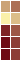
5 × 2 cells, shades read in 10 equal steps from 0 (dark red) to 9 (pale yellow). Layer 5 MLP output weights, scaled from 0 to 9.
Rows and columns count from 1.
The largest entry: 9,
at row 2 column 1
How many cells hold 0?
2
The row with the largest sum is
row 2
